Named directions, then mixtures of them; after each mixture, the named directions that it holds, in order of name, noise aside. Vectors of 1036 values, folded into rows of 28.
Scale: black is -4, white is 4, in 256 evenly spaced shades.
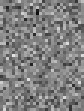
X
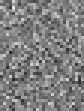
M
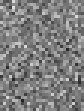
M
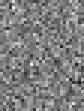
M, X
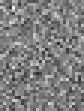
M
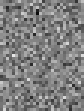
X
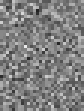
M, X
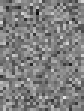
X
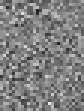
M, X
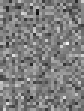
X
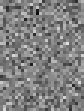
X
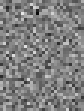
M, X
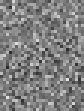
M
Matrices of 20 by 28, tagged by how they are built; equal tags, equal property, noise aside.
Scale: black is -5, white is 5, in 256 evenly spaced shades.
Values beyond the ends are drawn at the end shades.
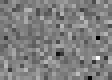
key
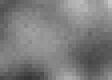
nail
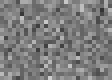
key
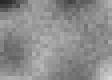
nail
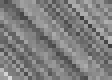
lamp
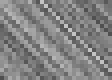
lamp
